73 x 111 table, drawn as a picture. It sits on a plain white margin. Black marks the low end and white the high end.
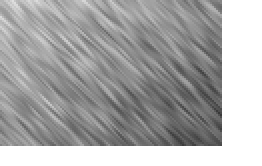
The ninth with the highest average is the top left. No row or column stands out. The ninth with the lowest average is the bottom right. Streaks slant down to the right. Neither half mirrors the other. The field climbs toward the top left.
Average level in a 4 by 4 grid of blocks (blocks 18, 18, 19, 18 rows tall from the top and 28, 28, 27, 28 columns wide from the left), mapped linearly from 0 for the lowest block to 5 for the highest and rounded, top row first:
5443 | 4432 | 4321 | 3210
